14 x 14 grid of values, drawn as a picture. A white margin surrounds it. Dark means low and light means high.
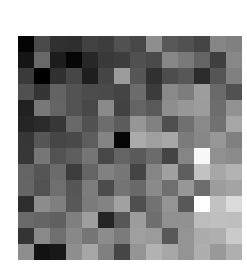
Ninth with the lowest average: top left. Slope: up to the bottom right. Mirror symmetry: none. Average level on the scale: 40%. Ninth with the highest average: bottom right. Stripes: none. Grain: fine.
